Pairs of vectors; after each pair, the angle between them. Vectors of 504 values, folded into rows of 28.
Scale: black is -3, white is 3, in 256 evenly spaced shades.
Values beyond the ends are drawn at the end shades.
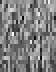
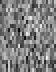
partly aligned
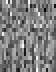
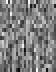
nearly parallel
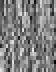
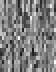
nearly opposite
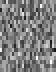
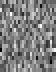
nearly opposite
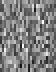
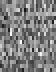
orthogonal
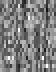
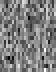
nearly opposite
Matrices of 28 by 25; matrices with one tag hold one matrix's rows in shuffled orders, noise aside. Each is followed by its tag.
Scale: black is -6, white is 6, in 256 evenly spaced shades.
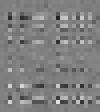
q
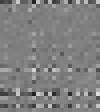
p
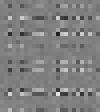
q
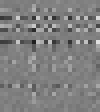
p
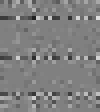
p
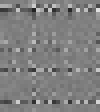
p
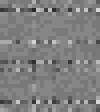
p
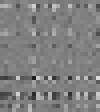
p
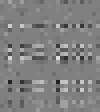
q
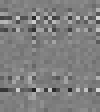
p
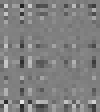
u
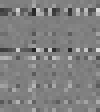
p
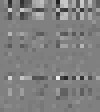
q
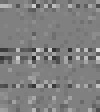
p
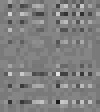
q
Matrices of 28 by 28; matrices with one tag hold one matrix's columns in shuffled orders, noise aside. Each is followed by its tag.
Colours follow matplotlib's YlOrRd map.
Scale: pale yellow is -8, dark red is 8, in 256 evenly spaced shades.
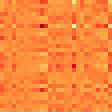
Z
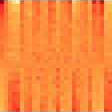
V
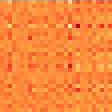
Z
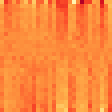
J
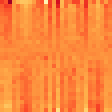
J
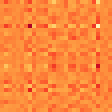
Z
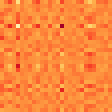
Z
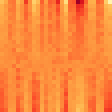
V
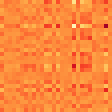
Z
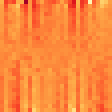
J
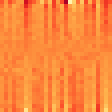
J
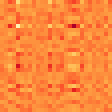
Z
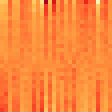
V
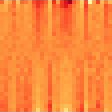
J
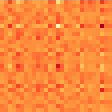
Z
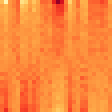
V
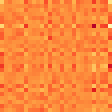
Z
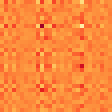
Z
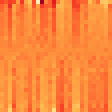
J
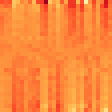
J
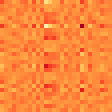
Z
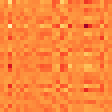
Z
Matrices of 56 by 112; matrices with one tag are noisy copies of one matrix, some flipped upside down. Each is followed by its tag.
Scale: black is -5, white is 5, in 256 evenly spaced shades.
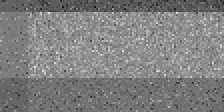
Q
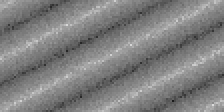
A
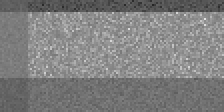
Q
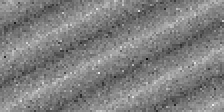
A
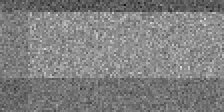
Q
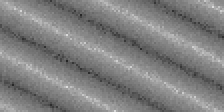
A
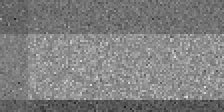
Q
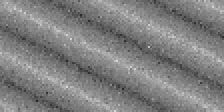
A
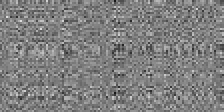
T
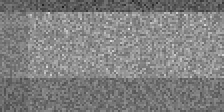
Q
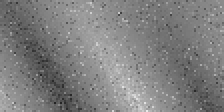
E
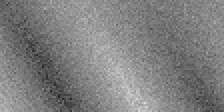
E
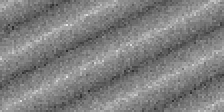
A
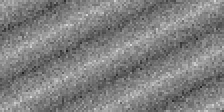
A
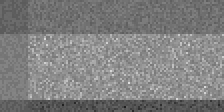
Q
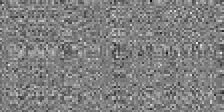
T
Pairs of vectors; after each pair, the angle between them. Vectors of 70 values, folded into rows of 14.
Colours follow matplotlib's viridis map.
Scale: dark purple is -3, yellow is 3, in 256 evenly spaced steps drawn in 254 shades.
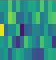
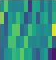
orthogonal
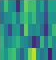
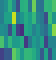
partly aligned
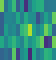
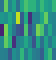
orthogonal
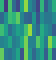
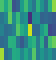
partly aligned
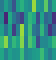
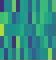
orthogonal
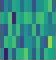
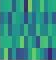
partly opposed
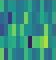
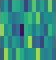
partly opposed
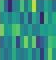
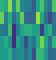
partly opposed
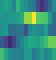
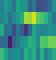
nearly parallel
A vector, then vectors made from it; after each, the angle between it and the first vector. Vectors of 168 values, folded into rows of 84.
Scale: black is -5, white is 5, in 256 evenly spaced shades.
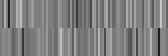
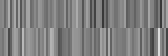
partly opposed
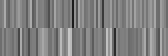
partly aligned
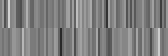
nearly opposite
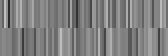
nearly parallel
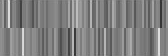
nearly opposite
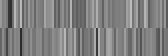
partly aligned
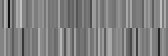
nearly parallel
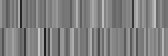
orthogonal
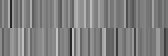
partly opposed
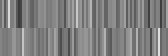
nearly opposite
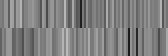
partly aligned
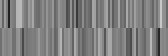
nearly parallel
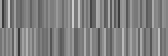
partly opposed
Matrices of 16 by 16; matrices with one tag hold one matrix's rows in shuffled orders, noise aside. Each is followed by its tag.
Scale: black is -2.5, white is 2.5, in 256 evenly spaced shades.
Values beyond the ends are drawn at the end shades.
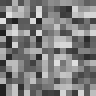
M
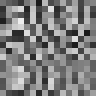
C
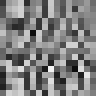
C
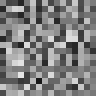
C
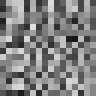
C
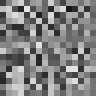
C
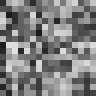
M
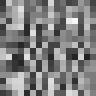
C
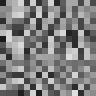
C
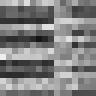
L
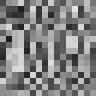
C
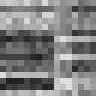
L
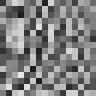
C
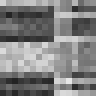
L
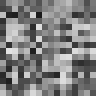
M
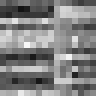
L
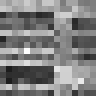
L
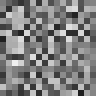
C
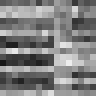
L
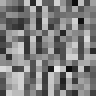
C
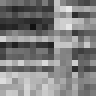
L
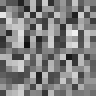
C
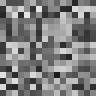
M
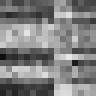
L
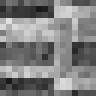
L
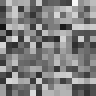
M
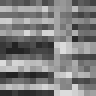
L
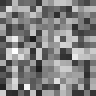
M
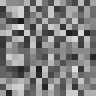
C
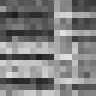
L
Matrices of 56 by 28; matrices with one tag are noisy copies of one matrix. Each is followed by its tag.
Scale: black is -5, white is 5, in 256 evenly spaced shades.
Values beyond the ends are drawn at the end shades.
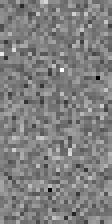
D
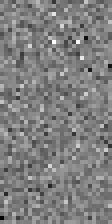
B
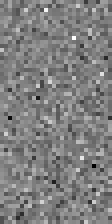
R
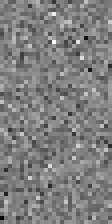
B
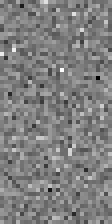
D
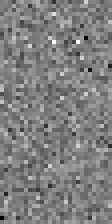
B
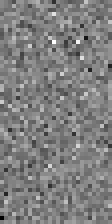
B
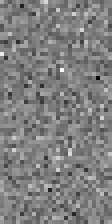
D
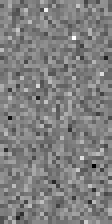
R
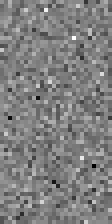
R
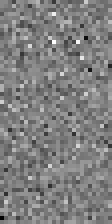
B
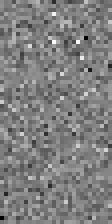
B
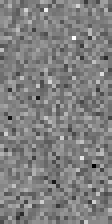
R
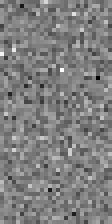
D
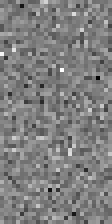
D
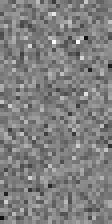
B
